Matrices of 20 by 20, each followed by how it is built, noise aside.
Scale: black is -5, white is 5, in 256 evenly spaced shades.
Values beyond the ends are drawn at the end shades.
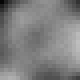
smooth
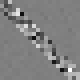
banded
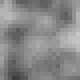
smooth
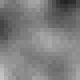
smooth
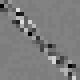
banded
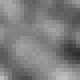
smooth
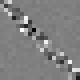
banded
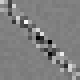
banded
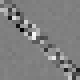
banded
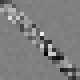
banded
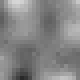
smooth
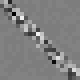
banded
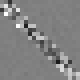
banded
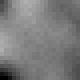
smooth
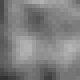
smooth
